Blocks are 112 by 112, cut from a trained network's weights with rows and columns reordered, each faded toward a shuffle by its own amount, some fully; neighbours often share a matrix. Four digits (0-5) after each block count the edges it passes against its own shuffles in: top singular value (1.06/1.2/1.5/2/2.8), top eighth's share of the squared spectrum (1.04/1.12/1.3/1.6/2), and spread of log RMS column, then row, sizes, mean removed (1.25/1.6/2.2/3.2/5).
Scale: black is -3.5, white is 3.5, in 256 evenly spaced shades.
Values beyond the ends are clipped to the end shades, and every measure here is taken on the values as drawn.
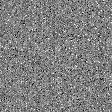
1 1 0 0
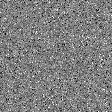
0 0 0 0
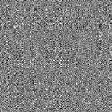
4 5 3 3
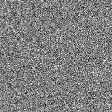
3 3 1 1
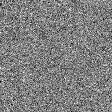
2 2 0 0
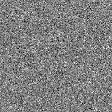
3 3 1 1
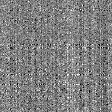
4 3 1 3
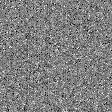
1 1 0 0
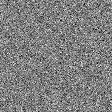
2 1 0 0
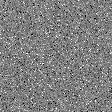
0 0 0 0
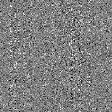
3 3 3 1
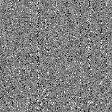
3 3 3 0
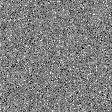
0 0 0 0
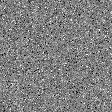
0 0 0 0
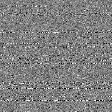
3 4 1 4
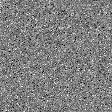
0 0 0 1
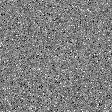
0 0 0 0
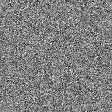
2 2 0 0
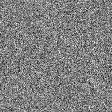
3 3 1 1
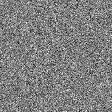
2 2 0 0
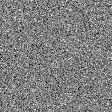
2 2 0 0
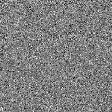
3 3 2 2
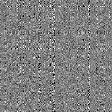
4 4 4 2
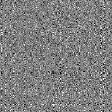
4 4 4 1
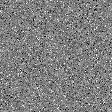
1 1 0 0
